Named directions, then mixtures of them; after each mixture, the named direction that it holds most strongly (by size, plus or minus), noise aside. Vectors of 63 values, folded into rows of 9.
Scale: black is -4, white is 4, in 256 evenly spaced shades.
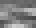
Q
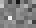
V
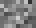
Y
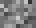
Y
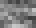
Q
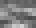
Q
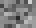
Y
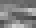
Q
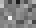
V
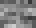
Q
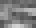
Q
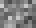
Y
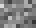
Y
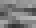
Q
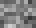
Y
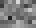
V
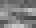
Q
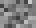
Y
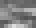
Q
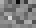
V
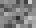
Y
